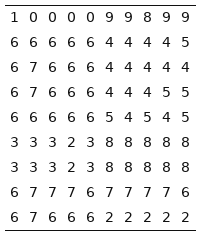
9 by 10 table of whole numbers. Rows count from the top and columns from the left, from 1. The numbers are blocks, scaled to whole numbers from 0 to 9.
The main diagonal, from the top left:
1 6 6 6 6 8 8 7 2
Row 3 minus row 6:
3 4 3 4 3 -4 -4 -4 -4 -4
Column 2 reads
0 6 7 7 6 3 3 7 7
